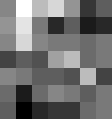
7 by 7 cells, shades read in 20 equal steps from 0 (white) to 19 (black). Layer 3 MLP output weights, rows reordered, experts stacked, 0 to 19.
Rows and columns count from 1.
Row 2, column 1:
8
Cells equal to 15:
3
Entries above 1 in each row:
6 7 7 7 7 7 7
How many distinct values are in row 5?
6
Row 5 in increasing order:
5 9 10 12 12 13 14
